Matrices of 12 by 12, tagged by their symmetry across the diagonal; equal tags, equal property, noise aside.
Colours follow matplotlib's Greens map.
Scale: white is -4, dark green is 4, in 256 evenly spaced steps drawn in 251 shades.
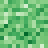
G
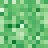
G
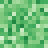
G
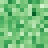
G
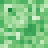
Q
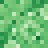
Q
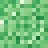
Q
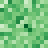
Q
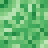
Q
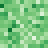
G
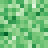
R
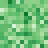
R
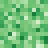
R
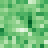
R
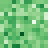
R
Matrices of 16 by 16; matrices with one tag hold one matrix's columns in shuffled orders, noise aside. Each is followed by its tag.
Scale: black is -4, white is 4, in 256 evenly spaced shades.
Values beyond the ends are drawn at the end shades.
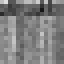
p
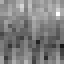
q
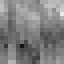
q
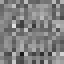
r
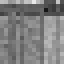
p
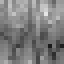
q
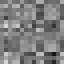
r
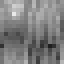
q
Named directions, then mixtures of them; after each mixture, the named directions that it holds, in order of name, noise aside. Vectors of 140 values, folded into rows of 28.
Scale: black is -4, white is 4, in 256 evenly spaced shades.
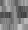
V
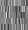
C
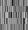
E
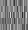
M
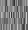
E, M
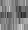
C, V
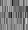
E, V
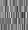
C, M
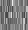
E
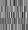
M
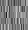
C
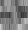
V
